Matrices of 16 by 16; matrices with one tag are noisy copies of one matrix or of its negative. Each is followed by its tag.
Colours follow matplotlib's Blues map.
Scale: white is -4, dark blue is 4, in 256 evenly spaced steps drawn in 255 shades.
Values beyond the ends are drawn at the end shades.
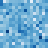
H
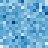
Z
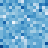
Z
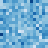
H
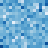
Z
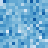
H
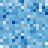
Z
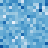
Z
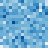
Z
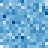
Z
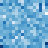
Z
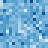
H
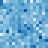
H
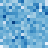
Z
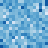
Z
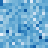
H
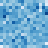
Z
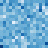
Z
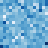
Z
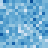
H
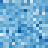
H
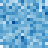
Z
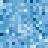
H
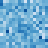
H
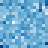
Z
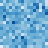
Z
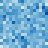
Z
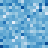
Z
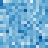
H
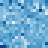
Z
